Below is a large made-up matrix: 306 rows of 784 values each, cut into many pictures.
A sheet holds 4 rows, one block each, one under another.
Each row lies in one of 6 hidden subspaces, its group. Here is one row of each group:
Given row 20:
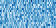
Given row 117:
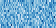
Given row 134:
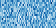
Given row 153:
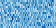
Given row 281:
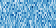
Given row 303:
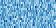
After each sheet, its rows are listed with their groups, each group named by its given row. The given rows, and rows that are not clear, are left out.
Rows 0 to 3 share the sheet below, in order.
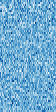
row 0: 20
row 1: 303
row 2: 153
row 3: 153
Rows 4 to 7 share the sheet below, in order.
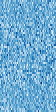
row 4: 117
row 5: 20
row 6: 117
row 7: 117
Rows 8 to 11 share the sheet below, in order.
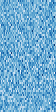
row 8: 117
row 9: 117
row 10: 117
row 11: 20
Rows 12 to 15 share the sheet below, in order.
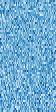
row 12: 303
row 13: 281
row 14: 117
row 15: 153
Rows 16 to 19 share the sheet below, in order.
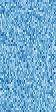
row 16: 303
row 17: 20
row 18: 117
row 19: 153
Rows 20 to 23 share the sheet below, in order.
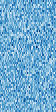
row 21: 134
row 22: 117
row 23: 303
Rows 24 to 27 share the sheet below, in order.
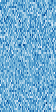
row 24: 281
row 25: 153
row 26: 117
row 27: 281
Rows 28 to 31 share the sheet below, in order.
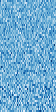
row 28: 134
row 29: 117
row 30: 303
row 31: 134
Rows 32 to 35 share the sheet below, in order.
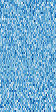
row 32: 20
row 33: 134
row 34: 117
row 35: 281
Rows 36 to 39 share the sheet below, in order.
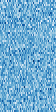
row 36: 134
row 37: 153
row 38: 20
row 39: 303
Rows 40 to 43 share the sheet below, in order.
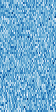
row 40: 20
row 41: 134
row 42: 134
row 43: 117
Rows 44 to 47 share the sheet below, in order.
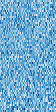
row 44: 134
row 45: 117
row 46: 281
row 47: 153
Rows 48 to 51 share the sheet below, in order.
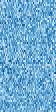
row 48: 134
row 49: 117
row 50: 20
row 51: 20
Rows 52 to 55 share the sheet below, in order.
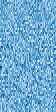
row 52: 134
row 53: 281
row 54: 20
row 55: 303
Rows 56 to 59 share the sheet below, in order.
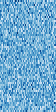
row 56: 281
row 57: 20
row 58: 134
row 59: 20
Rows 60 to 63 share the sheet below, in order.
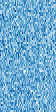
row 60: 303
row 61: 117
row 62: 303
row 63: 134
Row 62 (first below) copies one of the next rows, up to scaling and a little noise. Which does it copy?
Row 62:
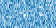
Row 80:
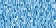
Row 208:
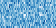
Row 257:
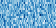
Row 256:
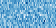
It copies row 208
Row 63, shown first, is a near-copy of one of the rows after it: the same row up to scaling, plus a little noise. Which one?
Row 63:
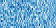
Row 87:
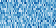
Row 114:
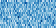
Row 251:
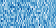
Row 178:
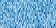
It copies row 251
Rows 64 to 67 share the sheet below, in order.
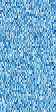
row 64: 303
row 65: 153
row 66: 153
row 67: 303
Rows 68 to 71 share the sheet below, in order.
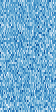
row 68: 117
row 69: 117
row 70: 281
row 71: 153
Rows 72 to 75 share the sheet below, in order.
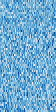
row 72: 20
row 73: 303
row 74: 134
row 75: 117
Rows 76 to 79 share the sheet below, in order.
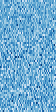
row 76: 153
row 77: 117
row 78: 281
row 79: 134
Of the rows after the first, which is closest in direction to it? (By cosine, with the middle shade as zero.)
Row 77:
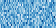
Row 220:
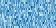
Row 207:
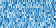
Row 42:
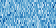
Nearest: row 42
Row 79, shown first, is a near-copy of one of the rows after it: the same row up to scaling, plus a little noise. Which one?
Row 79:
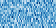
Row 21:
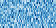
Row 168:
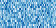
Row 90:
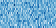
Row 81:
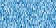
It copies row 21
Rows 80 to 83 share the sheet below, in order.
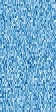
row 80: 303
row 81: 134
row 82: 20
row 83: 281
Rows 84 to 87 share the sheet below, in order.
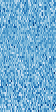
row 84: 153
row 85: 134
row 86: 117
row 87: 134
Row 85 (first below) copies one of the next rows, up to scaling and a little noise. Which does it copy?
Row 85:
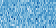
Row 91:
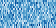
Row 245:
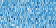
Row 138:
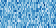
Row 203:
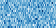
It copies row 245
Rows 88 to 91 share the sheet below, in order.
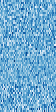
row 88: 303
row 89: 20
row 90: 134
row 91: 134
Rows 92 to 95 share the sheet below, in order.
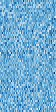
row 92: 20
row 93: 117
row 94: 117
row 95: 134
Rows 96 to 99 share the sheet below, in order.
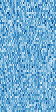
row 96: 153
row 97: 134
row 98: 117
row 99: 134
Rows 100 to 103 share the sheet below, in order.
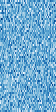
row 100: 281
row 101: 153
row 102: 153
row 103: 153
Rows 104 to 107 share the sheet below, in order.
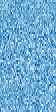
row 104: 134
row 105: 281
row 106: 153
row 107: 117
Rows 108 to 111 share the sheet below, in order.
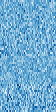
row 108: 117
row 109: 117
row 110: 281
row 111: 20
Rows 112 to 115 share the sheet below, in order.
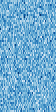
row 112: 303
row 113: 281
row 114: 134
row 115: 134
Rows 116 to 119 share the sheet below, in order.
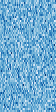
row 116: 303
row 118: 134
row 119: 153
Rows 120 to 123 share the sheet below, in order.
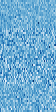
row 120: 303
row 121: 20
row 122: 134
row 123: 117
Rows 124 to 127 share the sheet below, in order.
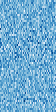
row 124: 117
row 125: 281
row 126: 281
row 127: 303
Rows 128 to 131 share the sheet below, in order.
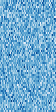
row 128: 20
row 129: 303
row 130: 117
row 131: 20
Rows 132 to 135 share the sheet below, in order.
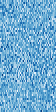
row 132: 20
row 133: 281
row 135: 117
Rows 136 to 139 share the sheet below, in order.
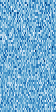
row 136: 134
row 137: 20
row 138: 134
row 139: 281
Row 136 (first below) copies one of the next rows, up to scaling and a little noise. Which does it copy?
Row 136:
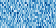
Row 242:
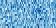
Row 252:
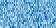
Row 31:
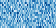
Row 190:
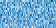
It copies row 31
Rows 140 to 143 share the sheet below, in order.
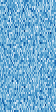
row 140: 153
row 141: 303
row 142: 153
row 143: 303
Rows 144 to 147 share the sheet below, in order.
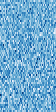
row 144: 281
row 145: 153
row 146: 134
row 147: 20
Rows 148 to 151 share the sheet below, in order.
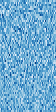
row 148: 303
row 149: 153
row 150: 303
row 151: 117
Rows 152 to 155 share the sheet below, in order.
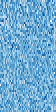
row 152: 117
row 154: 117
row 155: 281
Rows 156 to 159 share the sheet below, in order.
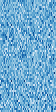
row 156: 117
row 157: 20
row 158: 117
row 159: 281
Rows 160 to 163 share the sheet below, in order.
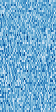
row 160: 303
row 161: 117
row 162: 117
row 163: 281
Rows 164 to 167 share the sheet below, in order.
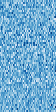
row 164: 20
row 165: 303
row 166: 303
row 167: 153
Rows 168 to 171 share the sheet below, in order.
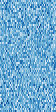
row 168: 134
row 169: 153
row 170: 153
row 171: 281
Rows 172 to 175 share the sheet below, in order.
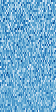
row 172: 134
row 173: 281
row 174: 281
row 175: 134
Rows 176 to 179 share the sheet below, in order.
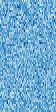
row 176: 153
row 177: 303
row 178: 134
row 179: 153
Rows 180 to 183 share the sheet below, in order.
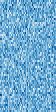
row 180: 20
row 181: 20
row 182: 20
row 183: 20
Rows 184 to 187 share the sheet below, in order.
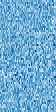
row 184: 153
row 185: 153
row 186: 303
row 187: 134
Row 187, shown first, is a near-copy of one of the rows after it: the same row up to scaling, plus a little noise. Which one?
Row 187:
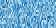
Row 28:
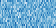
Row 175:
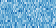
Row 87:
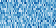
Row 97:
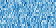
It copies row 97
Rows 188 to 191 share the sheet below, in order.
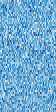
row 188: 20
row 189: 20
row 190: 134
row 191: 303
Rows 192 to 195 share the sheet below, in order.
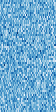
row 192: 153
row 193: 20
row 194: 153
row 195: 117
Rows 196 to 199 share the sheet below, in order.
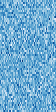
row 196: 20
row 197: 153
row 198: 117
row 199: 20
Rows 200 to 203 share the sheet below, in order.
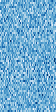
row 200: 281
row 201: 20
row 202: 153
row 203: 134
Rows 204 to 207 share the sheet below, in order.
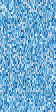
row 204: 20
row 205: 303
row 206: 153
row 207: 20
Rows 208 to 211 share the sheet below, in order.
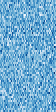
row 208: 303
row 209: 20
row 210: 117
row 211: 20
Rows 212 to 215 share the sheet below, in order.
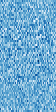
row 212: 134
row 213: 134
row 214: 134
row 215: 117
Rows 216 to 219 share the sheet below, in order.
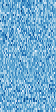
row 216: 153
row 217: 20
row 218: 117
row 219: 303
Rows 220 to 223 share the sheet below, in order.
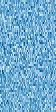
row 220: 303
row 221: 303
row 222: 303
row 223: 281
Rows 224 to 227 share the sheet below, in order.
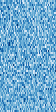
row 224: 153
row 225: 134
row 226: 303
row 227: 303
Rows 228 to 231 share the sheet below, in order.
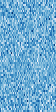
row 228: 20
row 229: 117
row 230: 134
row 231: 117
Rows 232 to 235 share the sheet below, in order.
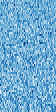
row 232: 134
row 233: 303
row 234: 20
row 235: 281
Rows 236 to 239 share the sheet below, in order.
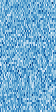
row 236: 134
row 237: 303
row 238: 281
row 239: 117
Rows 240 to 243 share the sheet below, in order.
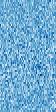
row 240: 117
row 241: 153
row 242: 134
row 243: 153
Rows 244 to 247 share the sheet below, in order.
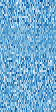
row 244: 153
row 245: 134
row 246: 303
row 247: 134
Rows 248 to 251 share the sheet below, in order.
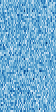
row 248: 117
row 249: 153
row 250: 303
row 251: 134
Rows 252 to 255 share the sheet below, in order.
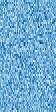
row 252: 134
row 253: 303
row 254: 153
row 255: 153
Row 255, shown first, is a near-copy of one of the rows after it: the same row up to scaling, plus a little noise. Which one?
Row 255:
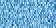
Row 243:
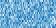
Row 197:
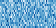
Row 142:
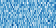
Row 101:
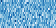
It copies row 142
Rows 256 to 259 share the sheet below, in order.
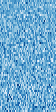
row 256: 303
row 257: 303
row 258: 20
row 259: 20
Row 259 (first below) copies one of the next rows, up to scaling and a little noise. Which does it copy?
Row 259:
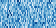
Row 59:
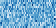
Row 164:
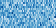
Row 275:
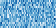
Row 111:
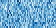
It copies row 111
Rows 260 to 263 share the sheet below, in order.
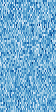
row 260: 134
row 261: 117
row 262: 281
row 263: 134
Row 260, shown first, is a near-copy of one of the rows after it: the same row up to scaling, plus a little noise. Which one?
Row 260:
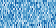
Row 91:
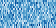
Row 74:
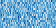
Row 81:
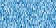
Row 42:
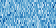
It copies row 91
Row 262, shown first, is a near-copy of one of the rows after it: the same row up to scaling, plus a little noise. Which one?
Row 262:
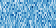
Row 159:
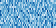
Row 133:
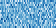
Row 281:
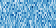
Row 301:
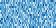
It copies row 281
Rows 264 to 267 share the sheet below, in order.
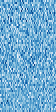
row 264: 153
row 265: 153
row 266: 20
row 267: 281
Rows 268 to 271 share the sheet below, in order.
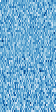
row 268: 281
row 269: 281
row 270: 303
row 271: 303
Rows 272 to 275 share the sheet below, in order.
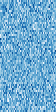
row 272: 20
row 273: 281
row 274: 153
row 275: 20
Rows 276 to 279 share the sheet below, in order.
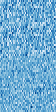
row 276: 20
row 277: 20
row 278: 281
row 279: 153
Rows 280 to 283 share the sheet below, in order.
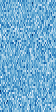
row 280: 117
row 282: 117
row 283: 281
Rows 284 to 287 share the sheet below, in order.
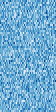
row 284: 117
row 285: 153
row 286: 303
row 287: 153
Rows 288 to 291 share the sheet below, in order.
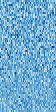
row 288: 303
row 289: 134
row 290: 281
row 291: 303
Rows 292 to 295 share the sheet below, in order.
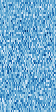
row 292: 303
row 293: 153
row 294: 20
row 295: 303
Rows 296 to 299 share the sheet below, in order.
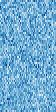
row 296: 281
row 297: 20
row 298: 20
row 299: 134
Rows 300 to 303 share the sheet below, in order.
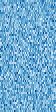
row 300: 153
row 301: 281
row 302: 281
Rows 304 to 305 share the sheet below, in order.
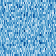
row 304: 303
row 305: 303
